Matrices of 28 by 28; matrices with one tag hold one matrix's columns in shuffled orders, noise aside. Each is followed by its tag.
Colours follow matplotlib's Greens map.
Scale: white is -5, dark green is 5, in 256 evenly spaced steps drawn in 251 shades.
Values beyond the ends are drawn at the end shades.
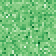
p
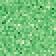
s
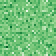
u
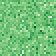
p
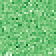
u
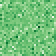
p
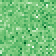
p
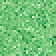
p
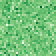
s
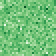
s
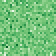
u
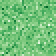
s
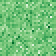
p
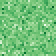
s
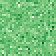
p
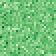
p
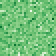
u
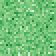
u
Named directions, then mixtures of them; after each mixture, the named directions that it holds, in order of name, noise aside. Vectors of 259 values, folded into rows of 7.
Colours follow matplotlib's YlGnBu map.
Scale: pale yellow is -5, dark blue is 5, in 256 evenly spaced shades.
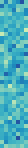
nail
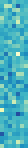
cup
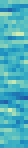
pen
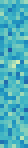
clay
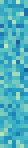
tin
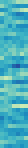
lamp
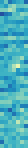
lamp, nail, pen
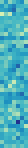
nail, pen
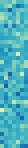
clay, cup, pen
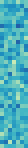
clay, tin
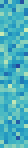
nail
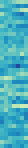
lamp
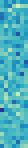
clay, cup, pen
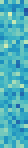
nail, pen, tin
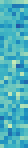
clay, lamp, tin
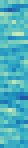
pen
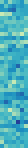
nail, pen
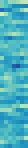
lamp, pen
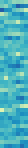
cup, lamp, pen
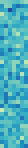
clay, cup, pen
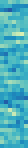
pen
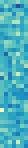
cup, pen, tin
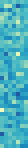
cup, pen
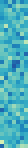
clay, cup, nail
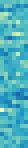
cup, pen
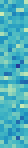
clay, lamp, nail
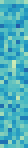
clay, tin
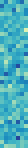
nail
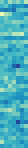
lamp, nail, pen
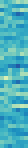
lamp
